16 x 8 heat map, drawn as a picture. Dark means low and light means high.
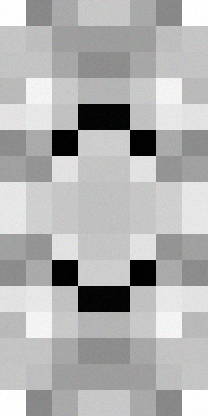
Its left and right halves mirror each other, and so do its top and bottom. Overall the values sit about 70% of the way up the scale. The centre is the smoothest part.
